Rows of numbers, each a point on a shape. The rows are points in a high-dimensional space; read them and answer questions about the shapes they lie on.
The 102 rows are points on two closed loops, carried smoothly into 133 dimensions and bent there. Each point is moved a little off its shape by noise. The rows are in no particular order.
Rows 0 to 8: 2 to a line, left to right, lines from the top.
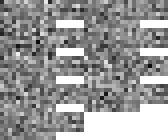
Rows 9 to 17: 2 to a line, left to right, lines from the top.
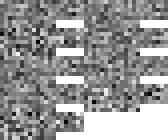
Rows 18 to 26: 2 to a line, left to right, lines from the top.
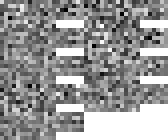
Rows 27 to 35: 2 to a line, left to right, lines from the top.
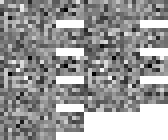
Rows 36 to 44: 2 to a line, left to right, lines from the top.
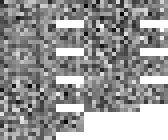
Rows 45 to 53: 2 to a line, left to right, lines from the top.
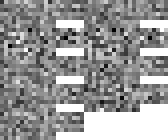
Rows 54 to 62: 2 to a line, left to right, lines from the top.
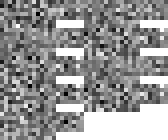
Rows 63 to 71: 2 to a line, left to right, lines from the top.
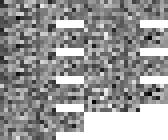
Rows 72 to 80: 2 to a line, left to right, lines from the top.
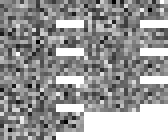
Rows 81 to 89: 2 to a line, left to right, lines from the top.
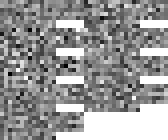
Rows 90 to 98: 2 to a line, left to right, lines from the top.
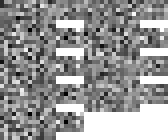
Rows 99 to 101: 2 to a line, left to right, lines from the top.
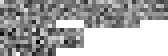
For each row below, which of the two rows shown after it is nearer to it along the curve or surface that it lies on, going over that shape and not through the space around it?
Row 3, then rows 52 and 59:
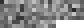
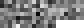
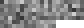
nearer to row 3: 59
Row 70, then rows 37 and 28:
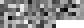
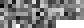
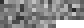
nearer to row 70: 37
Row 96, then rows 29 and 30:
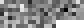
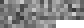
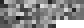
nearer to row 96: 29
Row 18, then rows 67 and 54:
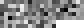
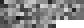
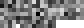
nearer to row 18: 54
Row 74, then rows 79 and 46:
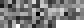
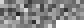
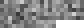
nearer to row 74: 46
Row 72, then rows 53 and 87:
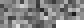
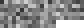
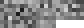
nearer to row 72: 53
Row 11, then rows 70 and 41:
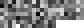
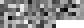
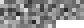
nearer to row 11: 70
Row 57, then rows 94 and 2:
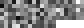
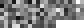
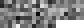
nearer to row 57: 94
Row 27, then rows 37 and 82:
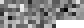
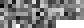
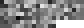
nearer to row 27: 37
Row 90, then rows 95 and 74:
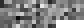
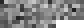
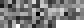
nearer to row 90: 74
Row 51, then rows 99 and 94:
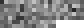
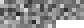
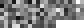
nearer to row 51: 99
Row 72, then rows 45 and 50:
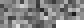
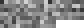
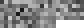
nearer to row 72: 45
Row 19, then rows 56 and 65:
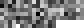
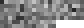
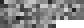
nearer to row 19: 65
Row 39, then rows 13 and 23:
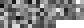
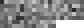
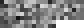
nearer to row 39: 23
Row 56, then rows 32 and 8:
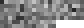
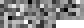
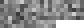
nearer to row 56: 8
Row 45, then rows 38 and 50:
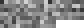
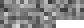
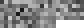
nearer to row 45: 50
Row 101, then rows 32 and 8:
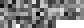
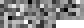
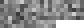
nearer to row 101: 32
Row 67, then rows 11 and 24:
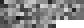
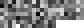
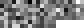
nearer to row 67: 11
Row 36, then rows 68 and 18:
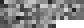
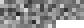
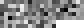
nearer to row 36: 68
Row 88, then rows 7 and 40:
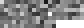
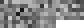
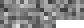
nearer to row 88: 40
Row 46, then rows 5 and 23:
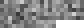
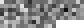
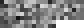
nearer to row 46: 23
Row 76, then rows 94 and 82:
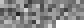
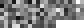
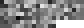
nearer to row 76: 82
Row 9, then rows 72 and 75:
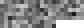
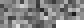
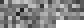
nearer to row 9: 72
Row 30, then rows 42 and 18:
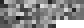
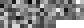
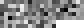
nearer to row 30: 42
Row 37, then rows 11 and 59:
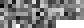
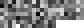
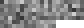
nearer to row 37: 11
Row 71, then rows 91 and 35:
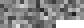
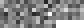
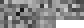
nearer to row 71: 91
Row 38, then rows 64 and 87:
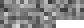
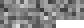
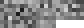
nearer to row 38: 64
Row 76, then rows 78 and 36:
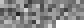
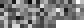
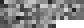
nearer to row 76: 36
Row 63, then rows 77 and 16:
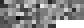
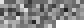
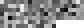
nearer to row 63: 77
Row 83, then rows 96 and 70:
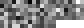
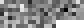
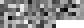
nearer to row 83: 70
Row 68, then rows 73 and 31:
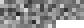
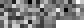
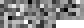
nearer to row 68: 31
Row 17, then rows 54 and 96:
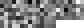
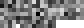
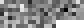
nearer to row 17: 54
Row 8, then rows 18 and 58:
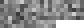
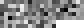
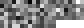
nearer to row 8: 18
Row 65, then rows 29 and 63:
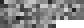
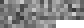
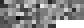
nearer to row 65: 63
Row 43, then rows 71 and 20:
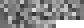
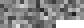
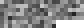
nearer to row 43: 20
